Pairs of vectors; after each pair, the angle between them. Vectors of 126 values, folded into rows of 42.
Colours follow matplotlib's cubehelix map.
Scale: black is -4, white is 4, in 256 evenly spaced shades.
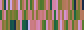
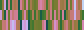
nearly opposite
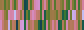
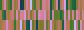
orthogonal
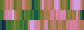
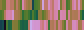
nearly parallel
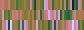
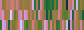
orthogonal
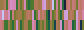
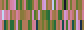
nearly parallel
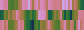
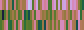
partly aligned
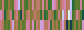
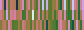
orthogonal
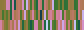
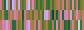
orthogonal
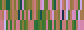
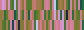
partly opposed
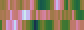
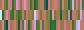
orthogonal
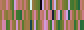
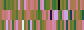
orthogonal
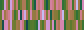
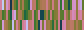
partly opposed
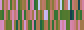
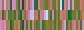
partly aligned
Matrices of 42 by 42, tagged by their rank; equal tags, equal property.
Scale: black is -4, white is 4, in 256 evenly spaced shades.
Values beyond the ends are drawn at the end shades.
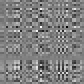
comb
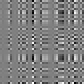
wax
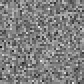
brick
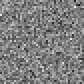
brick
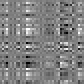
comb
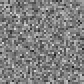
brick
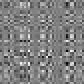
comb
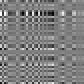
wax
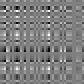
wax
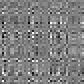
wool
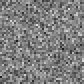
brick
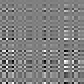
wax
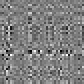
wool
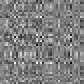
wool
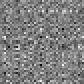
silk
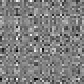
silk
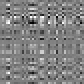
comb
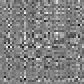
silk
